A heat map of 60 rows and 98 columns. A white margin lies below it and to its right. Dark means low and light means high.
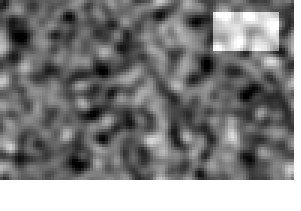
On average the colour sits 40% of the way up the scale. The top right is the ninth with the highest average. The halves do not mirror each other. An odd patch, higher than its surroundings, sits in the top right. The field is mottled with small blotches.
